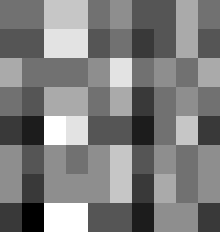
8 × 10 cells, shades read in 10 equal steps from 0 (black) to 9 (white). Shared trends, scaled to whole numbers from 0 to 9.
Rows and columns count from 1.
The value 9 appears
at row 5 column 3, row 8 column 3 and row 8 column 4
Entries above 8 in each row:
0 0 0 0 1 0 0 2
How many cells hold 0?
1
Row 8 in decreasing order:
9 9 5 5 3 3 2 2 1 0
